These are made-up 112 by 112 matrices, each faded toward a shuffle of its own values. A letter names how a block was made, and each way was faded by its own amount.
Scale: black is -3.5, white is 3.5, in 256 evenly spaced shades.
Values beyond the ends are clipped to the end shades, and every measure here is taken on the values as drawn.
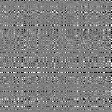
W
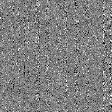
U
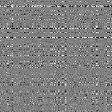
W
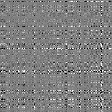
W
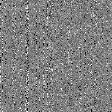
U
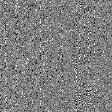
U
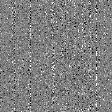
U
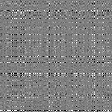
W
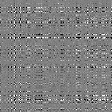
W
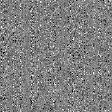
U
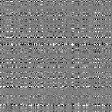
W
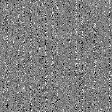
U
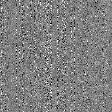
U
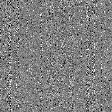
U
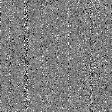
U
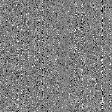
U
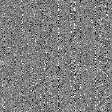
U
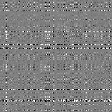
W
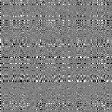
W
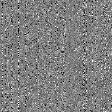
U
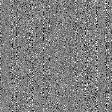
U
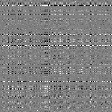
W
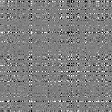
W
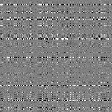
W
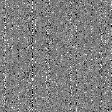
U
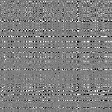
W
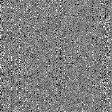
U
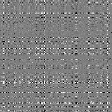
W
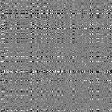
W
